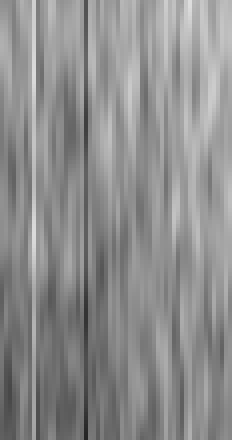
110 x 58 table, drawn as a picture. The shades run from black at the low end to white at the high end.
Grain: streaks running down. Odd lines: columns 9 and 22. Mirror symmetry: none. Slope: up to the top right. Ninth with the highest average: top right.
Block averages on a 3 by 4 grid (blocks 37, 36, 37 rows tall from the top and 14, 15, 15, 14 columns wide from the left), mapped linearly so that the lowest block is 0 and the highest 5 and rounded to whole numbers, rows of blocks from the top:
3345
2234
0022
